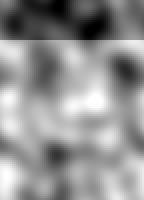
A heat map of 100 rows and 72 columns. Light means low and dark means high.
The top middle is the ninth with the highest average. No lone cell stands out from its neighbours. The top part is higher, up to a seam about 20% of the way down.
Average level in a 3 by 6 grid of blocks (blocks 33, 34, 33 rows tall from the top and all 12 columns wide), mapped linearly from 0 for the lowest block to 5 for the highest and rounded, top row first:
355443
021013
123211
